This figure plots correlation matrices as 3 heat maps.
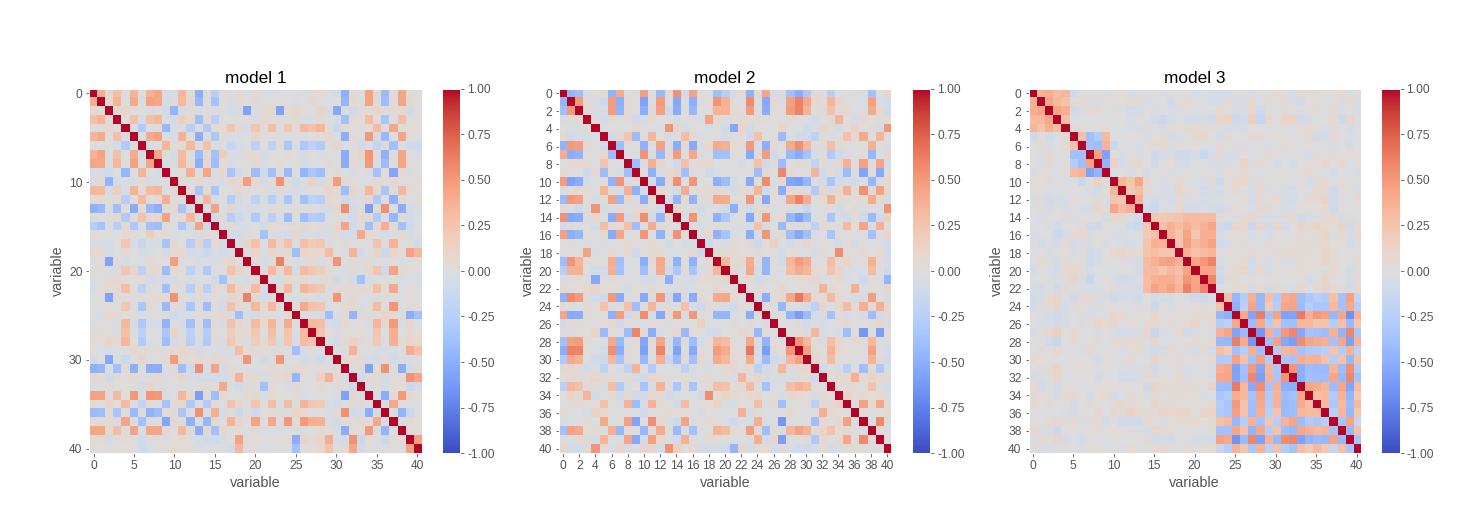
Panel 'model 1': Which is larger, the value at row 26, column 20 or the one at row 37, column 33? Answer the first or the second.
the first
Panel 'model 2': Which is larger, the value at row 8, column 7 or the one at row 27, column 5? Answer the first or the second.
the first
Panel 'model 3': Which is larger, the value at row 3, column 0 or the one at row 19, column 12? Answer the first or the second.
the first
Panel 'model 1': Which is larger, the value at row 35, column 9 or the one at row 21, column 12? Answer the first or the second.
the second
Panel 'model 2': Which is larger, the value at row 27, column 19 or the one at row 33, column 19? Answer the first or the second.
the second
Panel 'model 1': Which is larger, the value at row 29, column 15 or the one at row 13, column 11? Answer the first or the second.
the first
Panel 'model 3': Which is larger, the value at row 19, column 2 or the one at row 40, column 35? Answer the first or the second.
the second
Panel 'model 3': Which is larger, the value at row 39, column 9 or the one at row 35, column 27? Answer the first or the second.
the first
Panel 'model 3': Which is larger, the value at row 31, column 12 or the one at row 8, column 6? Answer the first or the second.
the first
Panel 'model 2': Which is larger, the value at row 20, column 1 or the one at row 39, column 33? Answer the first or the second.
the first
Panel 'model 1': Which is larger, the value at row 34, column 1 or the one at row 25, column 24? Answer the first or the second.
the first
